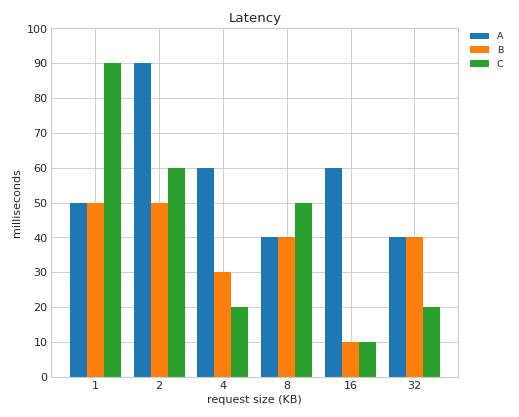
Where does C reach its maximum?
1
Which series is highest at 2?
A
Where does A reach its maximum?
2
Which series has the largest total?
A
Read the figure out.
Title: Latency
x-axis: request size (KB), ticks 1 2 4 8 16 32
y-axis: milliseconds, ticks 0 10 20 30 40 50 60 70 80 90 100
Legend: A, B, C
Values:
A: 50 90 60 40 60 40
B: 50 50 30 40 10 40
C: 90 60 20 50 10 20
